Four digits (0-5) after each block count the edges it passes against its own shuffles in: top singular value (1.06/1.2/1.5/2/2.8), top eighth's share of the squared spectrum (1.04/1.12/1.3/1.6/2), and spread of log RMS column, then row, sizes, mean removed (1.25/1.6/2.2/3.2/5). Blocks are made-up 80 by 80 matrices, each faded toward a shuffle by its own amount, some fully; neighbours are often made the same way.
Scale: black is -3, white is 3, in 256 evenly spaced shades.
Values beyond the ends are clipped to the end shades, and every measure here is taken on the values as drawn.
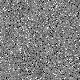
2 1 0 0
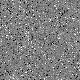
2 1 0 0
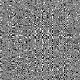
4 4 3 2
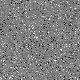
2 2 0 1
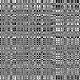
5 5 4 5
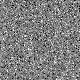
1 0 0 0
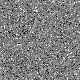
0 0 0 0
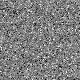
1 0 0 0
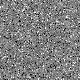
3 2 0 0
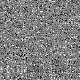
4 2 1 1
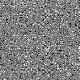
3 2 1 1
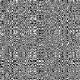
5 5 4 3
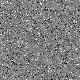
0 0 0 0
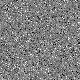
0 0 0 0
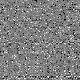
3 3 0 2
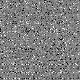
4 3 1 2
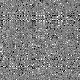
4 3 1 2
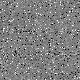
3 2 0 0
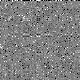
4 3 1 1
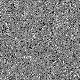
2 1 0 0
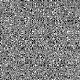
4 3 2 2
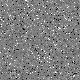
0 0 0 0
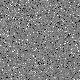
0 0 0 0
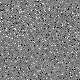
0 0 0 0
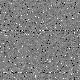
2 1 0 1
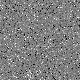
0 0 0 0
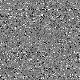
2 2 0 2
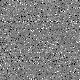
1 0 0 1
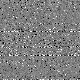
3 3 0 3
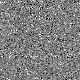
0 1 0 2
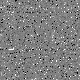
3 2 0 1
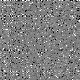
4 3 1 2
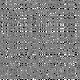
5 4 3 3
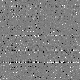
4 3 1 2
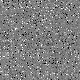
3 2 0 1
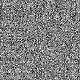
3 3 1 1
